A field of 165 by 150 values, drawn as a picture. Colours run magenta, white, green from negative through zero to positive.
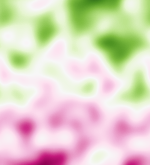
Overall the values sit about 50% of the way up the scale. There are no lone odd cells. The texture varies smoothly and slowly. Values rise toward the top.
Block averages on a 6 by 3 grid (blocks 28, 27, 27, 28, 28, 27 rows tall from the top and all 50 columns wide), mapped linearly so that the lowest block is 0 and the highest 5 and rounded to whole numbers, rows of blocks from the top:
4 5 4
3 3 5
3 2 3
2 2 3
0 0 1
0 0 1
